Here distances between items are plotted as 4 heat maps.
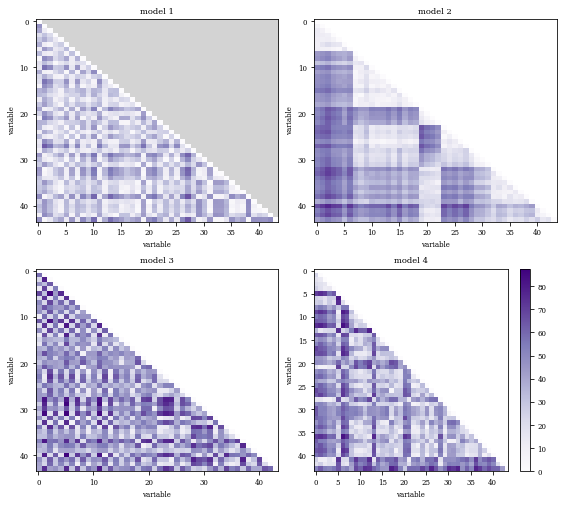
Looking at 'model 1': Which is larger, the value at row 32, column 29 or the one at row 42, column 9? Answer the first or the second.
the second
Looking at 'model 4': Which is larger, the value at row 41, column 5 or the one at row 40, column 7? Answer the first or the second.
the first
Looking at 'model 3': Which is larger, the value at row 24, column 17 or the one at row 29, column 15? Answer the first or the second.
the second
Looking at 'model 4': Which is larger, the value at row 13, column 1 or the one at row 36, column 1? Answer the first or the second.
the second
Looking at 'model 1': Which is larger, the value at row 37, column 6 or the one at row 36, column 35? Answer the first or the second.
the first
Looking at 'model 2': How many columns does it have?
44
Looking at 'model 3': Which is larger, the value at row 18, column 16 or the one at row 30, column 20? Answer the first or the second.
the second
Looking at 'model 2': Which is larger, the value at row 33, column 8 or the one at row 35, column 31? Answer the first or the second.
the first
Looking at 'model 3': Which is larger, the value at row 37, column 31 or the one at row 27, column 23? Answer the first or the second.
the first
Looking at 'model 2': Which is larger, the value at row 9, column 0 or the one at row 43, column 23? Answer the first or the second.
the second
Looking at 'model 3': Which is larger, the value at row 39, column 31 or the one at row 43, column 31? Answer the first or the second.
the first
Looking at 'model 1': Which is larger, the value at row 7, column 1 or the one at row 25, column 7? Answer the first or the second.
the first
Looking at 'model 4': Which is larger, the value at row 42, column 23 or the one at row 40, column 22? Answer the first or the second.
the first
